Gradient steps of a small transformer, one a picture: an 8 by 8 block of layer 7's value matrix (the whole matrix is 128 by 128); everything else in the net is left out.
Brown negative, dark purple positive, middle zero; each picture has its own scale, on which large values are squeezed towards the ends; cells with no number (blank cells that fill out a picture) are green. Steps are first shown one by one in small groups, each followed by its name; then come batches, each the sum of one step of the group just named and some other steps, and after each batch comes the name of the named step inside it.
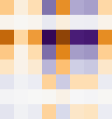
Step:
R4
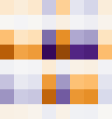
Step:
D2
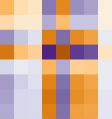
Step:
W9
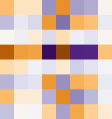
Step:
D2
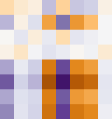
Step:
W9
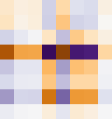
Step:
D2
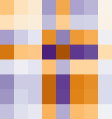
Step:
W9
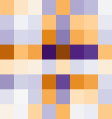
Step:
W9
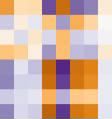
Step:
W9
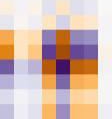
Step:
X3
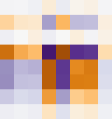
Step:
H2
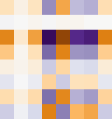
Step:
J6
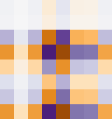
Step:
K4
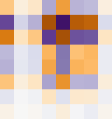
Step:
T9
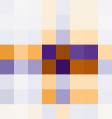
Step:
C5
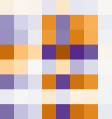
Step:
X3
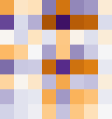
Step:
T9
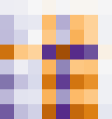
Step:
X3
